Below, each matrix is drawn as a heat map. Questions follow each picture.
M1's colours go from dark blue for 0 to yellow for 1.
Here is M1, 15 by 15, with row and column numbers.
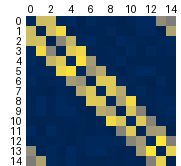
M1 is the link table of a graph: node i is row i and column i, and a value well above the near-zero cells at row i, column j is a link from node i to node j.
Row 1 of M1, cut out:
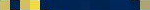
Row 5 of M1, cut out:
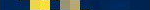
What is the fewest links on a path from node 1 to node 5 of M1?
2
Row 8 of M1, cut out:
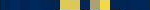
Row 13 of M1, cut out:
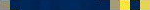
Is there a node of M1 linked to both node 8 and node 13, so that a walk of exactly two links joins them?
no
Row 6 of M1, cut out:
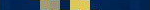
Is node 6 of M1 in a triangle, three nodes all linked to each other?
yes
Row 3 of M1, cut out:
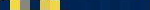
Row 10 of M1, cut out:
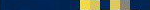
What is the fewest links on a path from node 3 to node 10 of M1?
4
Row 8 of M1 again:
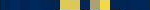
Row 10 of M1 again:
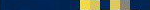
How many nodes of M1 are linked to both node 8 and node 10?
1
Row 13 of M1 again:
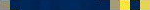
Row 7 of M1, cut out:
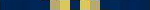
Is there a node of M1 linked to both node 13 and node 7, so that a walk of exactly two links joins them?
no
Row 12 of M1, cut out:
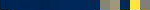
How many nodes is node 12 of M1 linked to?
4
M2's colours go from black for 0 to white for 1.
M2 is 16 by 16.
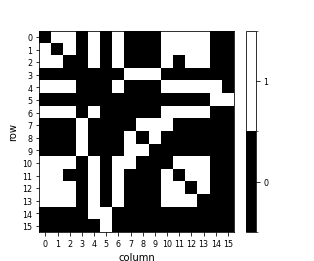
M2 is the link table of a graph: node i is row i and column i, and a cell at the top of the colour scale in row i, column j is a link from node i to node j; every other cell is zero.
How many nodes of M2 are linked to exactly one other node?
1
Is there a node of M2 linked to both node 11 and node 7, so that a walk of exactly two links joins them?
yes
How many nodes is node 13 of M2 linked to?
8
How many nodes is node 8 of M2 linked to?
3
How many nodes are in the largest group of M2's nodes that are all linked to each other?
8
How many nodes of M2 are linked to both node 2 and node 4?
6
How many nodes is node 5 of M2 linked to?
2
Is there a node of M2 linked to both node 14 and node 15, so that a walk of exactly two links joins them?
yes
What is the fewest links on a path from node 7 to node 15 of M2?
5
